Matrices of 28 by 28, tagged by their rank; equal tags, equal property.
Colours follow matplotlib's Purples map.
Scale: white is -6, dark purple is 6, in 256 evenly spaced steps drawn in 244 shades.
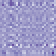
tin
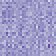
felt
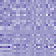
tin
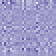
tin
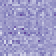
felt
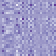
tin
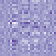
tin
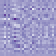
tin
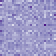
felt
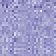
felt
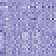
felt
